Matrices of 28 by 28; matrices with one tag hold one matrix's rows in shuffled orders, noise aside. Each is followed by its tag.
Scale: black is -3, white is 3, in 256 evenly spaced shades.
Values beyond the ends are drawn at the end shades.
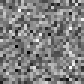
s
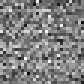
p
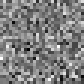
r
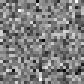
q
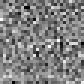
r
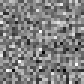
q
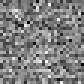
p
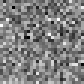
r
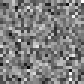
s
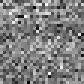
p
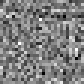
q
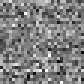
p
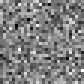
s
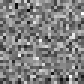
s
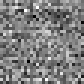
p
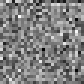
q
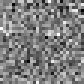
r
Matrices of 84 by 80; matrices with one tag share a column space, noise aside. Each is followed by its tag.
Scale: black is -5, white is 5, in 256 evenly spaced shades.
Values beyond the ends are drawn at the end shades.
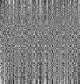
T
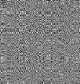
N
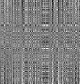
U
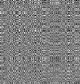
N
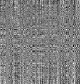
T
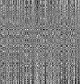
T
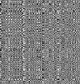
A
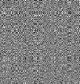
N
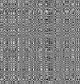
A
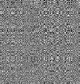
N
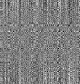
U
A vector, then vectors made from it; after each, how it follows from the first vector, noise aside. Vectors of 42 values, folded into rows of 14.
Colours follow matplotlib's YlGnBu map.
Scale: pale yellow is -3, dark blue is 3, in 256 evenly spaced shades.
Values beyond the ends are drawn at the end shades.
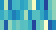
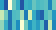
reversed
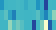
partly zeroed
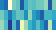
reversed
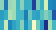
negated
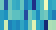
negated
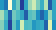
reversed
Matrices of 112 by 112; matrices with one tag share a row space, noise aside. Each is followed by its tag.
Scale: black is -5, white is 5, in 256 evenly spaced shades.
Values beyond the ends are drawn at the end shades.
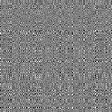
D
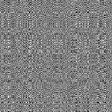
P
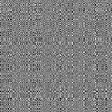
D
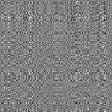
P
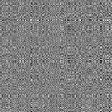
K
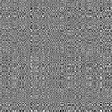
K
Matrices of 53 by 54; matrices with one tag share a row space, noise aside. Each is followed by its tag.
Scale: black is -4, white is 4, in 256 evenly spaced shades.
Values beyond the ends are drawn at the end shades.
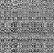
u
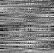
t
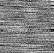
t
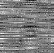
t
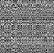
u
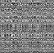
u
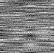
t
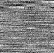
t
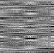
t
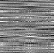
t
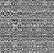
u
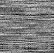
t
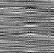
t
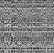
u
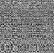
u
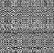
u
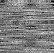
t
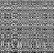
u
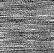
t
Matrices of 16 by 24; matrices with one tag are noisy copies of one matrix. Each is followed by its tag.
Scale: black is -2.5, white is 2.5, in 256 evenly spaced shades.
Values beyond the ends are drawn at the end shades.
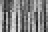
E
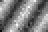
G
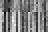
E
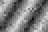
G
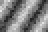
G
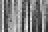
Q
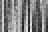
Q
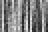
Q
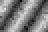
G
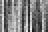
Q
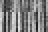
E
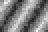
G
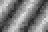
G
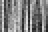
Q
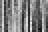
Q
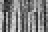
E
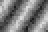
G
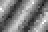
G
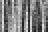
Q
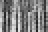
E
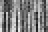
E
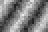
G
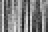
Q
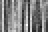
Q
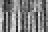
E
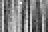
Q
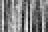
Q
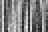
Q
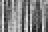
Q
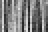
Q
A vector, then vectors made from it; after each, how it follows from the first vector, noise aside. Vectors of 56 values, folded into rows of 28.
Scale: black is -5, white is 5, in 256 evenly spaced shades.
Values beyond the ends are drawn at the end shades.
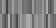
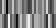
scaled up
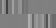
partly zeroed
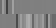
partly zeroed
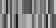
scaled up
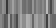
copied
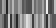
scaled up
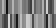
scaled up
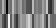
scaled up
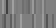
partly zeroed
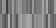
copied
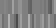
partly zeroed
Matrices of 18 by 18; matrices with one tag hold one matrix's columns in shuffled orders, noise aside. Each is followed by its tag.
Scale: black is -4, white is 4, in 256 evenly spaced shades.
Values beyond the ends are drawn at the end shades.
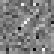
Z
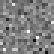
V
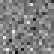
V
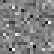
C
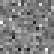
Z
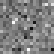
Z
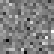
V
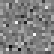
C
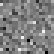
V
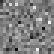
Z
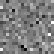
C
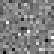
V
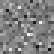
C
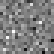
V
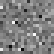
C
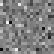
Z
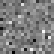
V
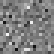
C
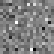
Z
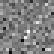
V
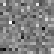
Z
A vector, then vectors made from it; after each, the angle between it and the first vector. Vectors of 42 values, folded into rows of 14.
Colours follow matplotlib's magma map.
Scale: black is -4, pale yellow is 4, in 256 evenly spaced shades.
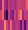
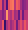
partly opposed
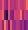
nearly parallel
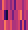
nearly parallel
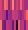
orthogonal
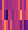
nearly parallel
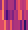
nearly parallel
